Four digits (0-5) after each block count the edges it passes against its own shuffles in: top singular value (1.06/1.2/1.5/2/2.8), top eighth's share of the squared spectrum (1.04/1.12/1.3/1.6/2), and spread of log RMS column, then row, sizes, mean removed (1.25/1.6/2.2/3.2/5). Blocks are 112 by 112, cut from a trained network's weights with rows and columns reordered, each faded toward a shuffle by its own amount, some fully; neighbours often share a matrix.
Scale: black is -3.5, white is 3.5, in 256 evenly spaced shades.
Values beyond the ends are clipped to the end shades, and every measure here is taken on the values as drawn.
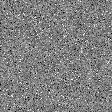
0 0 0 0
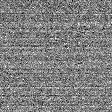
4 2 0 1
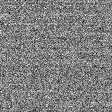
2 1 0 0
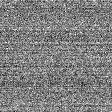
3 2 0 1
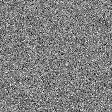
1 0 0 0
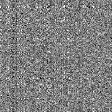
3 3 2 2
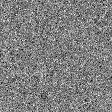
0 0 0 0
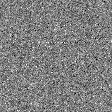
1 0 0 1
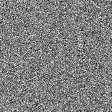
0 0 0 0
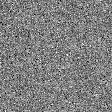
2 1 0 0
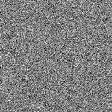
3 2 0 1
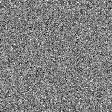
3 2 0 0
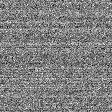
3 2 0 1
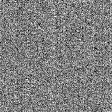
3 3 1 1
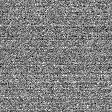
3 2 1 1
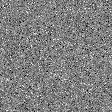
0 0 0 0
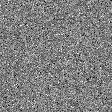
2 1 0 0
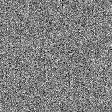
2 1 0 0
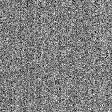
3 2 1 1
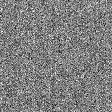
2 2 0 0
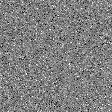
2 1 0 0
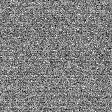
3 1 0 0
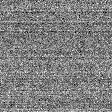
3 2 0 1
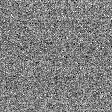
1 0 0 0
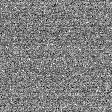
2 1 0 0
